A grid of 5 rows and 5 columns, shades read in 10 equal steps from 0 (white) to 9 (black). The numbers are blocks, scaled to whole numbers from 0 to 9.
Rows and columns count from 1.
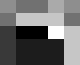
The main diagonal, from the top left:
4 2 9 8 2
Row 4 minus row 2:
2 6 6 6 -3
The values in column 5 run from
2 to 5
